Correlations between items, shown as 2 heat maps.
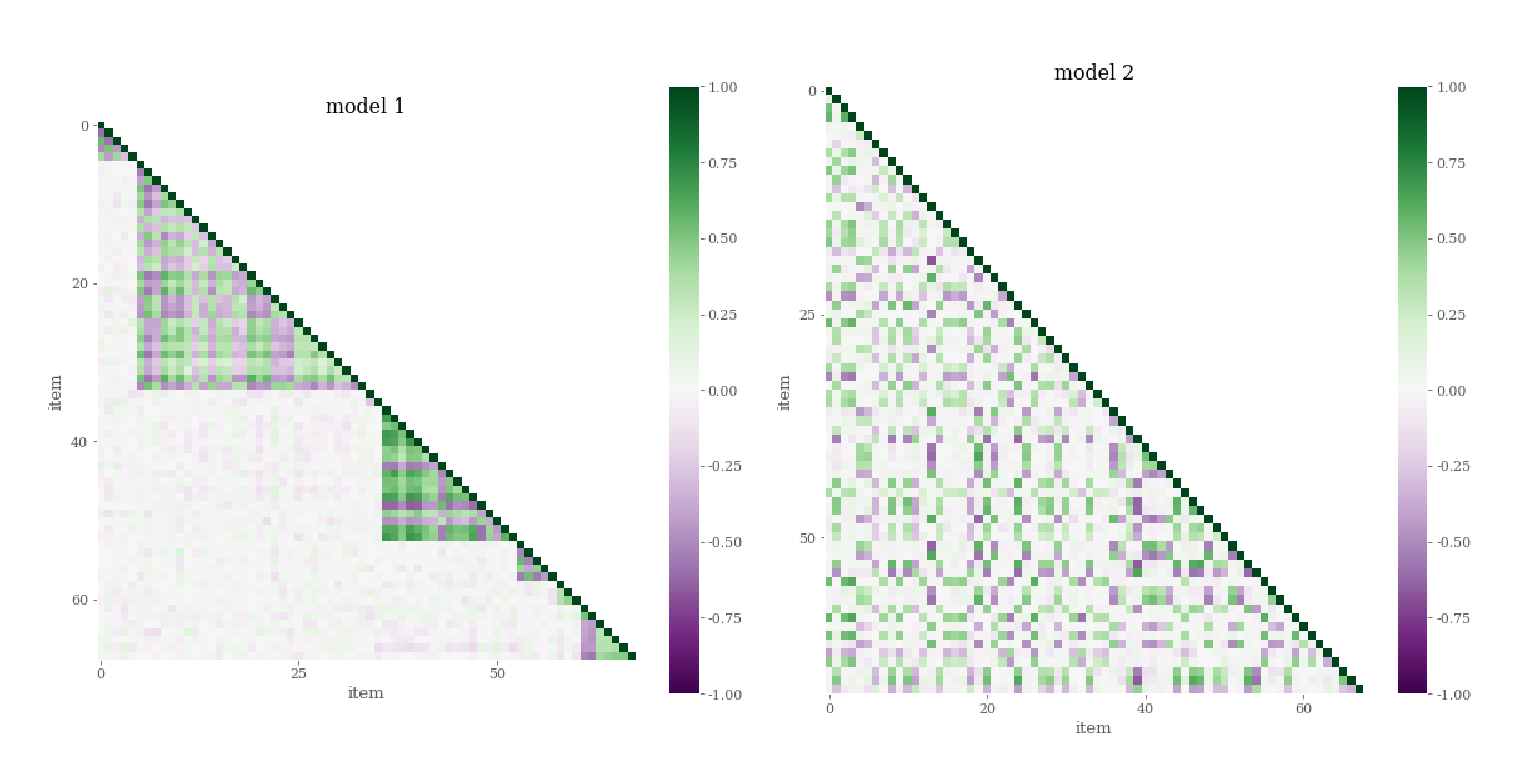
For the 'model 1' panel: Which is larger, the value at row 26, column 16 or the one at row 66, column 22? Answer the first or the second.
the first
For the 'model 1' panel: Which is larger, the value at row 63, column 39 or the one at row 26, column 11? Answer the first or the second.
the second
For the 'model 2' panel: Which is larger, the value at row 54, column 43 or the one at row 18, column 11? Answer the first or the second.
the second
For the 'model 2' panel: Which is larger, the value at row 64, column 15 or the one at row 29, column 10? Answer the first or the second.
the first
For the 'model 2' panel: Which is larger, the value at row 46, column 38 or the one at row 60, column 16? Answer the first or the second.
the first
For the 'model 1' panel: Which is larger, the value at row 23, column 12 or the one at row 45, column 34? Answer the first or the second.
the first
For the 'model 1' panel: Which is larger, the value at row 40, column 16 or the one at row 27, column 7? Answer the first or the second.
the first
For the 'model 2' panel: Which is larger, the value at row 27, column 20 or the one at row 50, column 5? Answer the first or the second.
the first
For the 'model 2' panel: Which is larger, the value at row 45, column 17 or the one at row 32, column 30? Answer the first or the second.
the first
